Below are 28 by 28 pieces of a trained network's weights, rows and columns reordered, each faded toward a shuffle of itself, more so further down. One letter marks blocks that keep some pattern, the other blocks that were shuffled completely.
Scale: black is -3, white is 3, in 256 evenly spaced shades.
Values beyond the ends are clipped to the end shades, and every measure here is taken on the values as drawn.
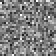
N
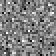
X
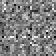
X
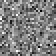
N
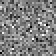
N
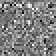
X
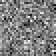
X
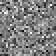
N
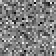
N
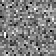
N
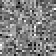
X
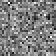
X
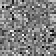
X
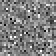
N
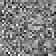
X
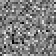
X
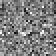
X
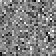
N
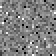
N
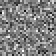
N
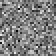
N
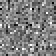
X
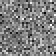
N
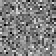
X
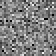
X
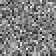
N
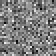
X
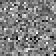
X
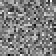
X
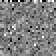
X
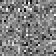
X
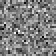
N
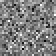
N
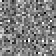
X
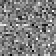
X
